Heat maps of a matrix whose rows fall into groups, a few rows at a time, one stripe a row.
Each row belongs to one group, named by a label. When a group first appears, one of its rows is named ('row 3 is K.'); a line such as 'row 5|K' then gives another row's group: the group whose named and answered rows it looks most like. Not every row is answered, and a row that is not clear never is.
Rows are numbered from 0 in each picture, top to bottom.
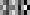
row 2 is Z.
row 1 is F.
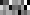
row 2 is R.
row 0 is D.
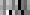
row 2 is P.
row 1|R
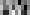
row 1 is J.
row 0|R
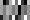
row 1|R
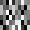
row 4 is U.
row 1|Z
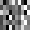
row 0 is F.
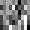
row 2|R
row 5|D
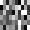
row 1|U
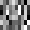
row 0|Z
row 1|U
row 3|F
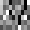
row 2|P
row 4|R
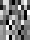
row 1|U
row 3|Z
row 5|P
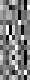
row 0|Z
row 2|R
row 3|R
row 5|P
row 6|P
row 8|Z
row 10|Z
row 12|Z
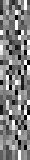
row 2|U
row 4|U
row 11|R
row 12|D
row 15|P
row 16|U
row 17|P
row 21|U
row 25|Z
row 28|R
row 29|Z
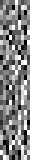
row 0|U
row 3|R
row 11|U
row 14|U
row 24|D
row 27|J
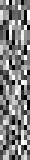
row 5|D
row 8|J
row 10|J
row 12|P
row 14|D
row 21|D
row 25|Z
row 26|J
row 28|J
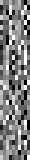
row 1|D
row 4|D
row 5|J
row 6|D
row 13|P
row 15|U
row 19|Z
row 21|U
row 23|P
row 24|F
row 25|D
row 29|U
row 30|R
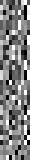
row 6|F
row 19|F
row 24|P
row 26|D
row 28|D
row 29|R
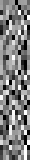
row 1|R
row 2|U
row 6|U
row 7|J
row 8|Z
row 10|R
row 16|P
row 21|J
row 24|Z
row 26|D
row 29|D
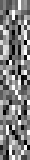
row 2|F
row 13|R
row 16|U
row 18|U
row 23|R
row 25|P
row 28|Z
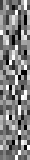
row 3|Z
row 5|R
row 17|P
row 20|R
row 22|U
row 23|P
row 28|J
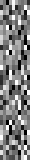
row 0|F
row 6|R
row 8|J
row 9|D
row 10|P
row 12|R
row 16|U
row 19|U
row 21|U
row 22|R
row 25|P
